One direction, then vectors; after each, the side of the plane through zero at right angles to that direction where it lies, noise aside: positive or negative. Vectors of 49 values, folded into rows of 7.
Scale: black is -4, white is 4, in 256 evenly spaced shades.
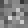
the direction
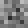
negative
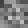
positive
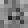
negative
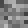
positive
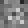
positive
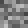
positive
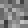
positive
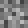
positive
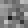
negative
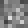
positive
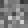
positive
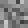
negative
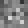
positive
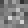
positive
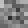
negative
